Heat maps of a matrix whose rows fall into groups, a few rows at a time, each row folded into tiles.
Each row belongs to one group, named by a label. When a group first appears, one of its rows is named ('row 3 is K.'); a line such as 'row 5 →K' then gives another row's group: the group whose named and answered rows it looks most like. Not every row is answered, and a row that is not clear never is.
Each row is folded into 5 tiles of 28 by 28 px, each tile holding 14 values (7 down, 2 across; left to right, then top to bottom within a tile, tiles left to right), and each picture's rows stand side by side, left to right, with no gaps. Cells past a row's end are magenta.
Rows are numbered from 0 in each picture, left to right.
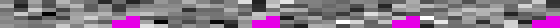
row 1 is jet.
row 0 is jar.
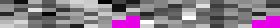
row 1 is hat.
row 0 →jar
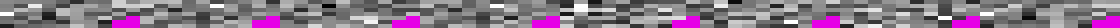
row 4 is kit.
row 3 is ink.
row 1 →ink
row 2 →jar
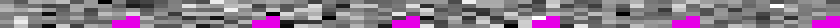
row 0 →jar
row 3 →jet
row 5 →ink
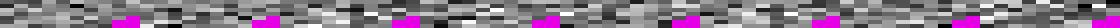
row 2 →hat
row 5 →hat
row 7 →ink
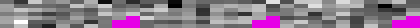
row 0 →jar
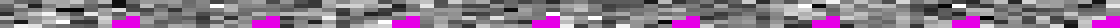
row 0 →hat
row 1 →ink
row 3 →jar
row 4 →kit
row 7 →jet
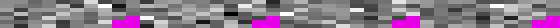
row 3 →ink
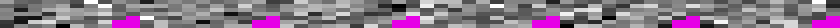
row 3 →ink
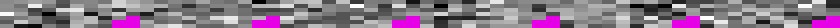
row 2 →ink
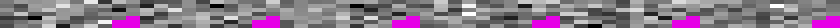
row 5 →ink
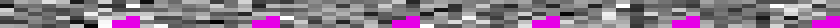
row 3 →hat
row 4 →hat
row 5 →ink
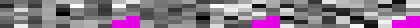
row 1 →ink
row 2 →jet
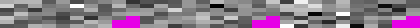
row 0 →ink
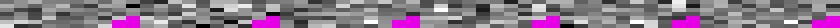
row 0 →hat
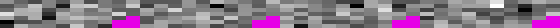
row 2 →kit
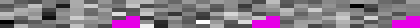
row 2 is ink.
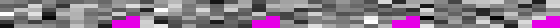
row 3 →jet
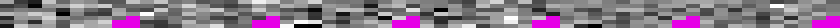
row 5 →ink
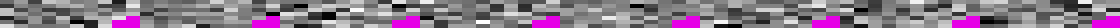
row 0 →jet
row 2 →jar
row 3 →jet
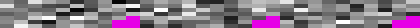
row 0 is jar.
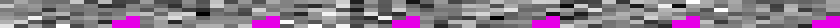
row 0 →kit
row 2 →hat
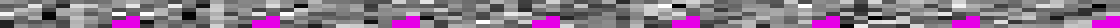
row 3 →jet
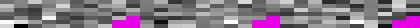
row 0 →hat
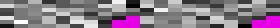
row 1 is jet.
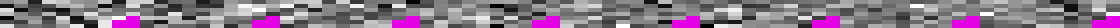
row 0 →jet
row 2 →ink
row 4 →kit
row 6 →ink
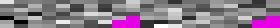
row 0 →jet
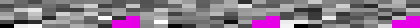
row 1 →jar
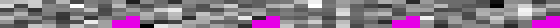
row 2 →kit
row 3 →kit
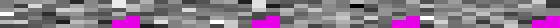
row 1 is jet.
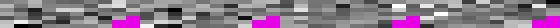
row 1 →hat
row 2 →kit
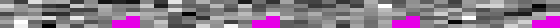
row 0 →jar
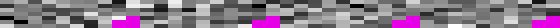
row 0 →jet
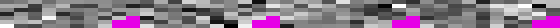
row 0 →hat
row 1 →jet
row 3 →ink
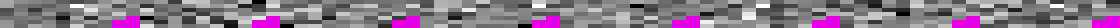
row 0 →ink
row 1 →jet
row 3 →kit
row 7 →ink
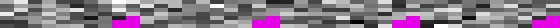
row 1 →ink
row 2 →jet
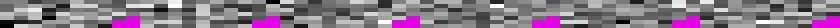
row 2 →jet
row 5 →jet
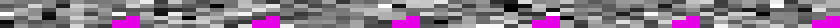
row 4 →jet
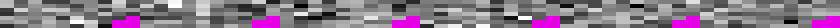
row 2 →jar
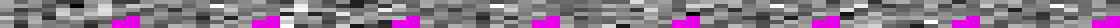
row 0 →kit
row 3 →ink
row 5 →ink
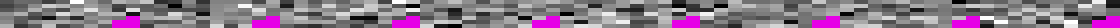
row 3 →hat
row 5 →jar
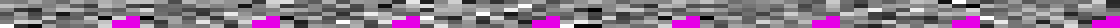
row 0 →hat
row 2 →jet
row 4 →hat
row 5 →jet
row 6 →jar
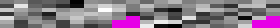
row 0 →kit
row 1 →hat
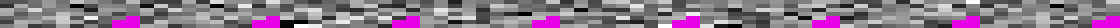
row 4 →jet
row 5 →hat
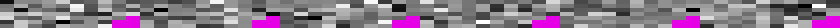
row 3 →jet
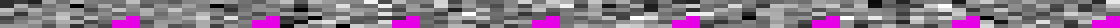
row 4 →jar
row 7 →jet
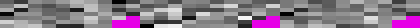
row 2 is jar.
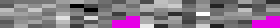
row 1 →kit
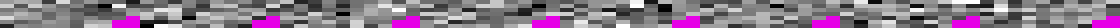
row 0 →ink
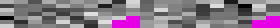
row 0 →jet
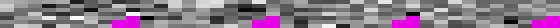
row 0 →jar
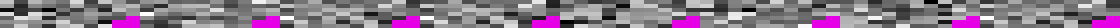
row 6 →kit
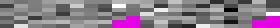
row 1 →jar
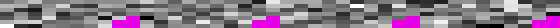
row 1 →jet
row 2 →ink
